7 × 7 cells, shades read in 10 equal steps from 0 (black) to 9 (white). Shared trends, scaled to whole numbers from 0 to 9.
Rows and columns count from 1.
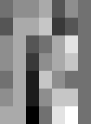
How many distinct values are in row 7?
5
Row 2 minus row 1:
-1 1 1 1 -1 -2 0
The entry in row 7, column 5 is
8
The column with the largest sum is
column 6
